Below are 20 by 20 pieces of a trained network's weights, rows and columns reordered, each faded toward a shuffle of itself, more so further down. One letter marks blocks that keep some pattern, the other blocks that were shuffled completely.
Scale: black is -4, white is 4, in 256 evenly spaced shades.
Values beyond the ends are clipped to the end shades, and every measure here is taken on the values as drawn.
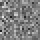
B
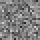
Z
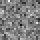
Z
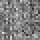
B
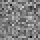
B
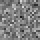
Z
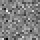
Z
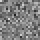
Z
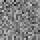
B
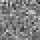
Z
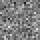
Z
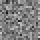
B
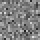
Z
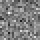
Z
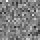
Z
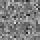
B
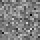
Z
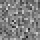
Z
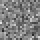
Z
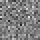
B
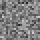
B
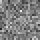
B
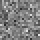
Z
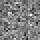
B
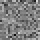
B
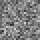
Z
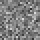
Z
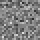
Z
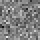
Z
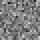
Z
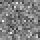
Z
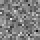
Z
